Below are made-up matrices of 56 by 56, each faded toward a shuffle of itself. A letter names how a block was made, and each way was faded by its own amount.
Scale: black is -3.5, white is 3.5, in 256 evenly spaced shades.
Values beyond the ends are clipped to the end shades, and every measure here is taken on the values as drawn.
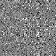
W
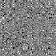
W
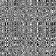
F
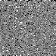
W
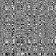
F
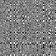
F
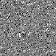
W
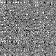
W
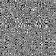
W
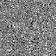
W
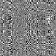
F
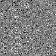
W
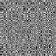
F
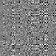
F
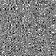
W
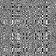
F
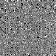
W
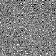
W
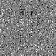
W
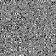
W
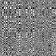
F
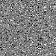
W
